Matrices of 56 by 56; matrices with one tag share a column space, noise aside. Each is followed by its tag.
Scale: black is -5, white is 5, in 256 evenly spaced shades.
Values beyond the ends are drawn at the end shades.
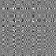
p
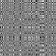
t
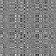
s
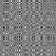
t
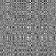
t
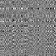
p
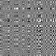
p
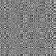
s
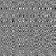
p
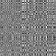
t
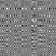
p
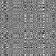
s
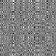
t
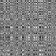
t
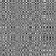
t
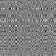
p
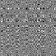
p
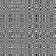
s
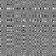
p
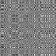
s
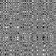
t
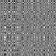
t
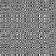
s
